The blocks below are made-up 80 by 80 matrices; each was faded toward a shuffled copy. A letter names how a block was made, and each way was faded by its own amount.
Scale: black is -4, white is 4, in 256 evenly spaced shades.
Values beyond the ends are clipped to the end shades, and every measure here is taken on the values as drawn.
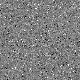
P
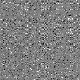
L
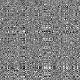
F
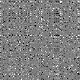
L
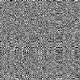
F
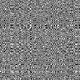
F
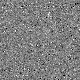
P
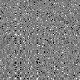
L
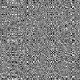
F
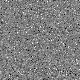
P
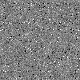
P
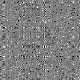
L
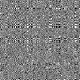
F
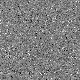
P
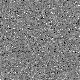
P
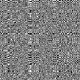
F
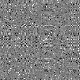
L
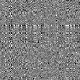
F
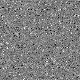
P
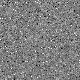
P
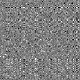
F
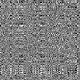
F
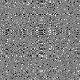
L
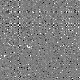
L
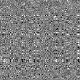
F
